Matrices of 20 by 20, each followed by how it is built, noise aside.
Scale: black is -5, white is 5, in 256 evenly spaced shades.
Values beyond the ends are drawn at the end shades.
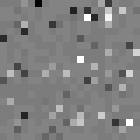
sparse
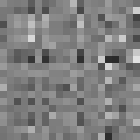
low rank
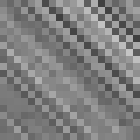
Toeplitz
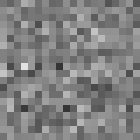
low rank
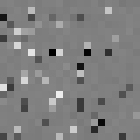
sparse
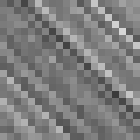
Toeplitz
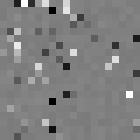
sparse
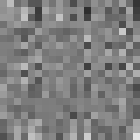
low rank
